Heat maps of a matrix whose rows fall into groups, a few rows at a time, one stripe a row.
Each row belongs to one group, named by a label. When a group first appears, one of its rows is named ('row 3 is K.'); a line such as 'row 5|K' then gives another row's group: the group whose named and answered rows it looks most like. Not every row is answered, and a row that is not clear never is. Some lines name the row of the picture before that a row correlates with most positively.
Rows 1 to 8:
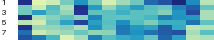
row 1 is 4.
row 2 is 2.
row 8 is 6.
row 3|2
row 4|4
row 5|2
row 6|6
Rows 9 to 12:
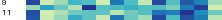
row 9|4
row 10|2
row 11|4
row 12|4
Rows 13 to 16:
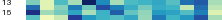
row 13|2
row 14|4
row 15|4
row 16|4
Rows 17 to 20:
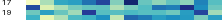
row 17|2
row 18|4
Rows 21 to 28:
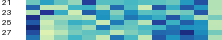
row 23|2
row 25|4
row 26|4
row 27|4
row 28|4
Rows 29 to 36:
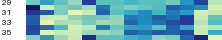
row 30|4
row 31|6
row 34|6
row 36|2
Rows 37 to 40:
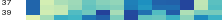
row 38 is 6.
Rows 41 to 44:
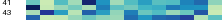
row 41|2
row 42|4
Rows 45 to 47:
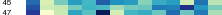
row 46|4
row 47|4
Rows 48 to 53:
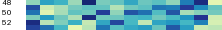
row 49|4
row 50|6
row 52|4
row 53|6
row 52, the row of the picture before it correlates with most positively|45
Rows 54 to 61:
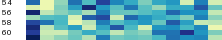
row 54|4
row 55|2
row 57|2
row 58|6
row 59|4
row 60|4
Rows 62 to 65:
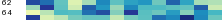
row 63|2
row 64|2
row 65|4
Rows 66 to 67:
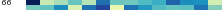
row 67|2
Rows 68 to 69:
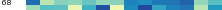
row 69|6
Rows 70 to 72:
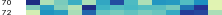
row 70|4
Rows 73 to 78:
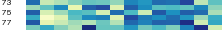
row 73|6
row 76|6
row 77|6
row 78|2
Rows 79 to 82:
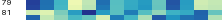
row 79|6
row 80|6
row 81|2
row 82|4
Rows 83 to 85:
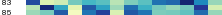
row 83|4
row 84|2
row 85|2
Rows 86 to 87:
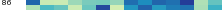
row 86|6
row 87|6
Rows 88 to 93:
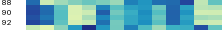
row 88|6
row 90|6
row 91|6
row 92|6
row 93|2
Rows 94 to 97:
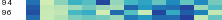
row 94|4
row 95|6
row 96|4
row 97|6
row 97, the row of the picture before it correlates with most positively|88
